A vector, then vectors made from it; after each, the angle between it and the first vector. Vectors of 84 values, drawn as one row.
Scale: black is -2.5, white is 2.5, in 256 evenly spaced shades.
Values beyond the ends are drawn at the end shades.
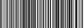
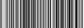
nearly parallel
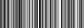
orthogonal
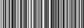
orthogonal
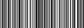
nearly opposite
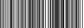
partly aligned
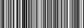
orthogonal
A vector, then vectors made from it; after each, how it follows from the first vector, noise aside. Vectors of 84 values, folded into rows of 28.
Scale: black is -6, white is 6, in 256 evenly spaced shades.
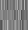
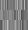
copied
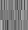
negated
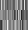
scaled up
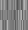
sign-scrambled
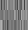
negated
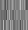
reversed
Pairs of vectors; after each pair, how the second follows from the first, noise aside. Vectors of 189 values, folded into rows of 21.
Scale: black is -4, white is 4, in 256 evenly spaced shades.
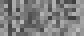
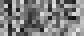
scaled up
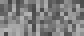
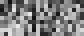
scaled up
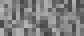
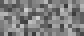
shuffled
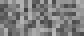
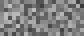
shuffled
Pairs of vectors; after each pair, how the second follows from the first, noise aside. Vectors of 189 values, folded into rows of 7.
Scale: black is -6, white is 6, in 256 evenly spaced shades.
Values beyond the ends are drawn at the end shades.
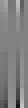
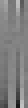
copied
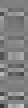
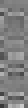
copied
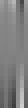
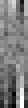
scaled up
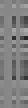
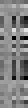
scaled up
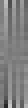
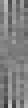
copied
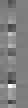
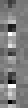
scaled up
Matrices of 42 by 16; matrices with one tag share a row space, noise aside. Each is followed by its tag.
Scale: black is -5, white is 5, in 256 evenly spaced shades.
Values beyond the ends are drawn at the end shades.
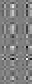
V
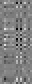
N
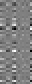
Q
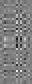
N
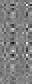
V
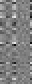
Q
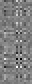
N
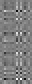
N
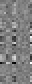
Q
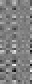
Q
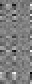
Q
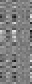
Q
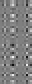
V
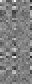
Q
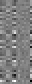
Q
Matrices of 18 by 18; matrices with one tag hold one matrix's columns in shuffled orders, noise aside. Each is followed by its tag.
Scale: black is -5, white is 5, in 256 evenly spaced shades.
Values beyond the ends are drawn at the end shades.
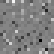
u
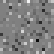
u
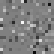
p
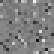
u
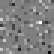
p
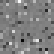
u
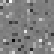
u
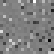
u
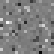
p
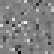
p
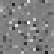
p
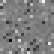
u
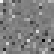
u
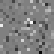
p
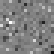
p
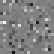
p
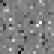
p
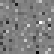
p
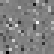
p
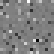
u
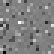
p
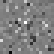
p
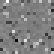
u
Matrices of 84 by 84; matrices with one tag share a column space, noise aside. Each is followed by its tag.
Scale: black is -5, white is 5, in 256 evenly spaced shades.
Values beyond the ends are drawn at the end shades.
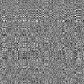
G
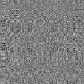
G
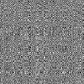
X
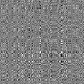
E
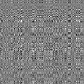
G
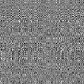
G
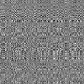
G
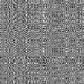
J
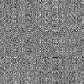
J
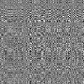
G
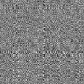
E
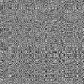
E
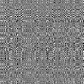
G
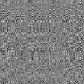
G
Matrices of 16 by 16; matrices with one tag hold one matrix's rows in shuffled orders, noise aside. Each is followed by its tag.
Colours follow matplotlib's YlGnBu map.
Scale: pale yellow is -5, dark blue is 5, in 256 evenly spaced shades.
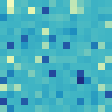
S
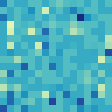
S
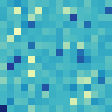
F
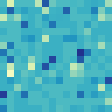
S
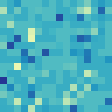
F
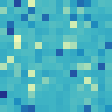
F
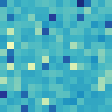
S
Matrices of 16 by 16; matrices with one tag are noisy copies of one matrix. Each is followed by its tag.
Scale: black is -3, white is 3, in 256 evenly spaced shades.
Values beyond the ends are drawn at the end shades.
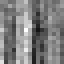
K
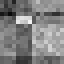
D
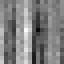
K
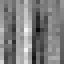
K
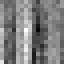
K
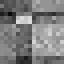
D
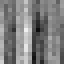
K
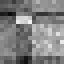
D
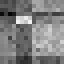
D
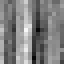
K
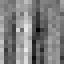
K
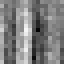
K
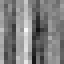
K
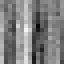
K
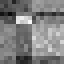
D
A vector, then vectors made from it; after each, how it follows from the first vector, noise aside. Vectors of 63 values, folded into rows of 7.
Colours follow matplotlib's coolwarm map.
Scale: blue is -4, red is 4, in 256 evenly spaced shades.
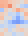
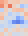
copied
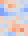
wrapped around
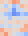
wrapped around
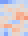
wrapped around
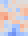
wrapped around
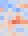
negated
